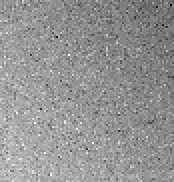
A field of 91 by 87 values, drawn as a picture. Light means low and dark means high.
Fine speckle covers the field. The bottom left is the ninth with the lowest average. There are no regular stripes. The top right is the ninth with the highest average. Neither half mirrors the other. There is an overall slope up to the top right.
